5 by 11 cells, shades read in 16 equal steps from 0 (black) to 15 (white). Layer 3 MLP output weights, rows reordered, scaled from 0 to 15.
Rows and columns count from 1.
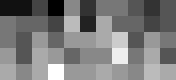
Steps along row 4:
down up down down up same up down up down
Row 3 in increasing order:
5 5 6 7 7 9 9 9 9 10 12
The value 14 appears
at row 4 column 8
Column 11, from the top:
5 5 7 5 10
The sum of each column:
34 25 39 34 43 31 45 48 31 37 32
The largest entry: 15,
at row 5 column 4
